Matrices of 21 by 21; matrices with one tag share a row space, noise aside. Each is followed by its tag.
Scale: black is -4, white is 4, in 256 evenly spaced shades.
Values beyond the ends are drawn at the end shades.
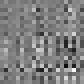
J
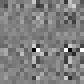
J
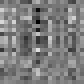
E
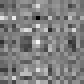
E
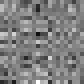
E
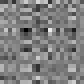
E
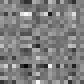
E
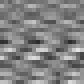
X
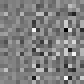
J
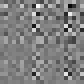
J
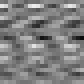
X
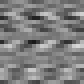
X
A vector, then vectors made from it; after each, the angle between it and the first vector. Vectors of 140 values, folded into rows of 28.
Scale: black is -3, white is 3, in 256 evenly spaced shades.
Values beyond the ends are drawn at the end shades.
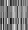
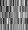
partly aligned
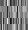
nearly parallel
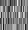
partly aligned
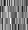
partly opposed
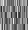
partly opposed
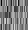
partly aligned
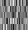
partly opposed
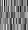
orthogonal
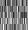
partly opposed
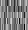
partly opposed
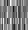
nearly opposite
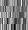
partly opposed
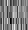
nearly parallel
